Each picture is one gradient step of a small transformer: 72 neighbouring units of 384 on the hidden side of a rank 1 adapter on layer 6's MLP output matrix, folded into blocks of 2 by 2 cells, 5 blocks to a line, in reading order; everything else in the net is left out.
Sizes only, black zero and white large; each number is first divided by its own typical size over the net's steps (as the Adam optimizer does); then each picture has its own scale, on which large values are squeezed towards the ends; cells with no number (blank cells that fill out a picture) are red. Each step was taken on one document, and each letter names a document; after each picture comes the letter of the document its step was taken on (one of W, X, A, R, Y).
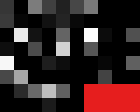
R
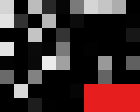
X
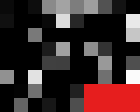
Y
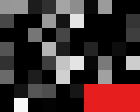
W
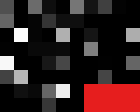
R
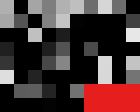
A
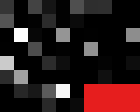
R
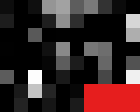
Y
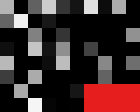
X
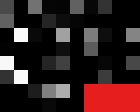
R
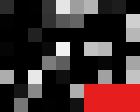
Y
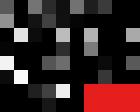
R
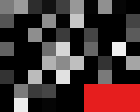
W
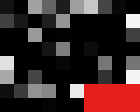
A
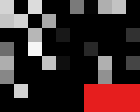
X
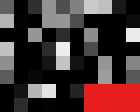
A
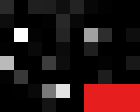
R
